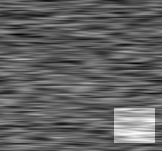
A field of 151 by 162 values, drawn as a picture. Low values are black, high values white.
Grain: streaks across. Mirror symmetry: none. Histogram: skewed, a long tail of high values. Ninth with the highest average: bottom right. Odd patch: higher, in the bottom right.
